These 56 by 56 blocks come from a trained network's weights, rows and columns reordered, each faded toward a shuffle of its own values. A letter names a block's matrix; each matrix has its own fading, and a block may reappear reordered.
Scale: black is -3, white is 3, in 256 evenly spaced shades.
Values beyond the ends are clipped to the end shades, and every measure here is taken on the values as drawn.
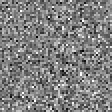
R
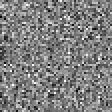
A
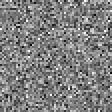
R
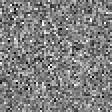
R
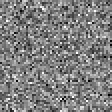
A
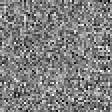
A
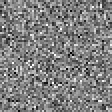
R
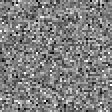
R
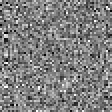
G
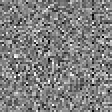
G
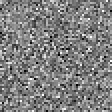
R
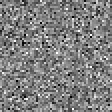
R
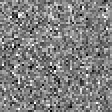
G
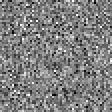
R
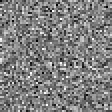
A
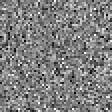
R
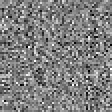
A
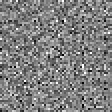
G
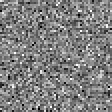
R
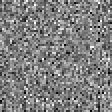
G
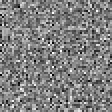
A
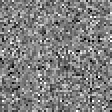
G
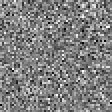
G
